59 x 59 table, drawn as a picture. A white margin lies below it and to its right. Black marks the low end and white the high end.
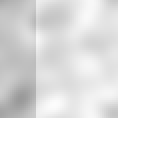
A vertical seam about 30% of the way across splits the table, and the right part is higher. The bottom left is the ninth with the lowest average. The bottom left is the roughest part. There are no regular stripes.
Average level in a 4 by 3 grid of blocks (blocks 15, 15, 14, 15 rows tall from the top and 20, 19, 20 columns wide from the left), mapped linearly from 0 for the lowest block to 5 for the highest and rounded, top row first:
235 / 244 / 145 / 055
